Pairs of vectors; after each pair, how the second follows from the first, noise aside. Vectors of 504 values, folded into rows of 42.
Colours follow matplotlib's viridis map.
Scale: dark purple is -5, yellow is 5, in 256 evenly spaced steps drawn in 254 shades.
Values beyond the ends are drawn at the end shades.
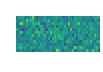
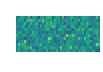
wrapped around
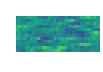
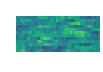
negated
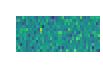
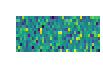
scaled up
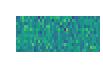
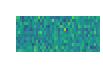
negated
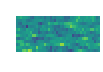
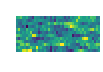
scaled up
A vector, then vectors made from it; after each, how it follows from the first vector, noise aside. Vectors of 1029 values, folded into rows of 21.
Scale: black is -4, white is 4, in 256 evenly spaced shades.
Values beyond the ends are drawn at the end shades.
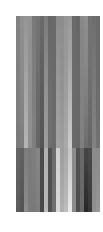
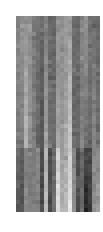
copied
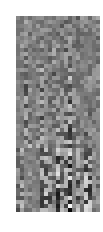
sign-scrambled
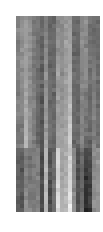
copied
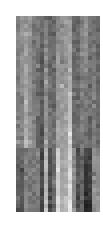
copied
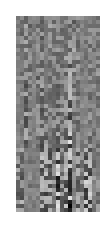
sign-scrambled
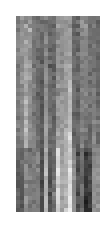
copied
